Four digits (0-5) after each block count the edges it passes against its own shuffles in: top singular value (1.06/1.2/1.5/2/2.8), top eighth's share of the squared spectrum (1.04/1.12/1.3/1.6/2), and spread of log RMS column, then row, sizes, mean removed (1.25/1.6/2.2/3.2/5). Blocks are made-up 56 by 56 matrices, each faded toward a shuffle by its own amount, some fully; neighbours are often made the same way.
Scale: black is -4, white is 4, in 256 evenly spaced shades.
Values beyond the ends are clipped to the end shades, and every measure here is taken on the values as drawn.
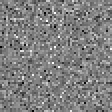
1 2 0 1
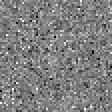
0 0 0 0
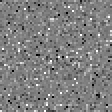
1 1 0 0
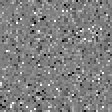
2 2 1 0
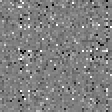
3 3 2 1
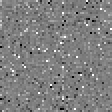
2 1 0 0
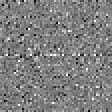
4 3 1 2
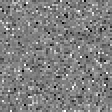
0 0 0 0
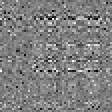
4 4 2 3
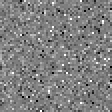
1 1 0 0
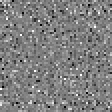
3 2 0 1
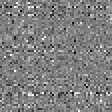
4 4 1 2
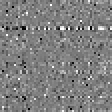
4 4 1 2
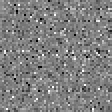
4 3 0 1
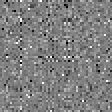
4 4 2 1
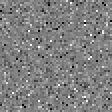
2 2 0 0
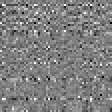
4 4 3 3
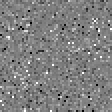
0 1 0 0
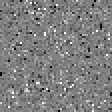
2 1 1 0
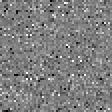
3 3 1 1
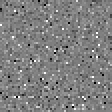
2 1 0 0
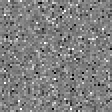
2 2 1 0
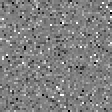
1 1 0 0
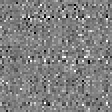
4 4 2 2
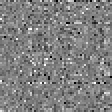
4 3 1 2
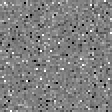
1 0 0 0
